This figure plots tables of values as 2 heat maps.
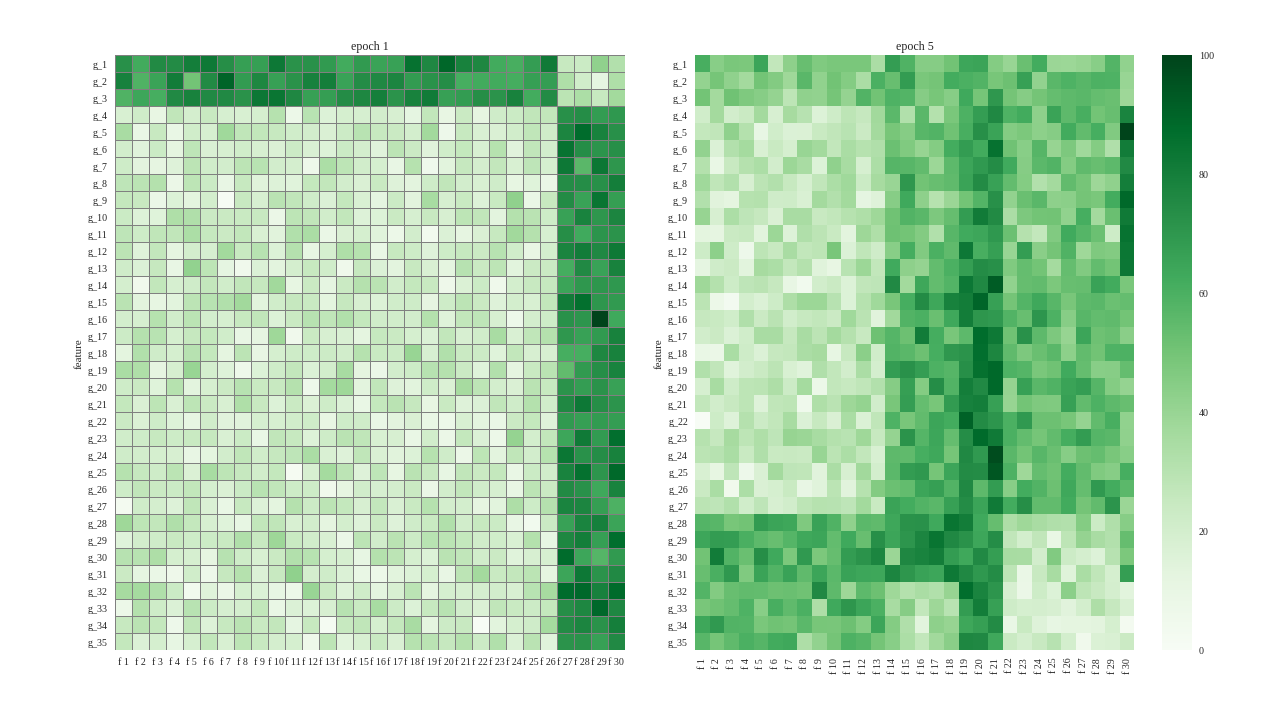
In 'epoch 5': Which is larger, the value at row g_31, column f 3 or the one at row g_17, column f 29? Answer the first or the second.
the first
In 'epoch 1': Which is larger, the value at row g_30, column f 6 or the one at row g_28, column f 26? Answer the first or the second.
the second
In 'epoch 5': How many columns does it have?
30
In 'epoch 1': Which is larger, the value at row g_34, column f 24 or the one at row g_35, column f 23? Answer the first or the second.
the second
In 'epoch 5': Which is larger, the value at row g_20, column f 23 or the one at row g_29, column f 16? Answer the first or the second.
the second
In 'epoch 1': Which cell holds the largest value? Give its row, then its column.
g_16, f 29
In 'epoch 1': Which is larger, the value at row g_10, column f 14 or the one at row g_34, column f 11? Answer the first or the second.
the first
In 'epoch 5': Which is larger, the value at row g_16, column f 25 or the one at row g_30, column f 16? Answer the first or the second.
the second
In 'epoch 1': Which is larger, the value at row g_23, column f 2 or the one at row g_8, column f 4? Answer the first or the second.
the first
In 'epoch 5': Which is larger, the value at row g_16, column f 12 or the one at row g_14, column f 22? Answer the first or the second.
the second
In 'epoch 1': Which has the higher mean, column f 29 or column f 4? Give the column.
f 29
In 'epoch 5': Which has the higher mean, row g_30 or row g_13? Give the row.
g_30
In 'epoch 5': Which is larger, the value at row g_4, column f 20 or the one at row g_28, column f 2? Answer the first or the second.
the first
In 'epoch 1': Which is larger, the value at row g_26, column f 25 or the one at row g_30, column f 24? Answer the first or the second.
the first
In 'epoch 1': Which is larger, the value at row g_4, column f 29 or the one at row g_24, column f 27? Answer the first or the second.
the second
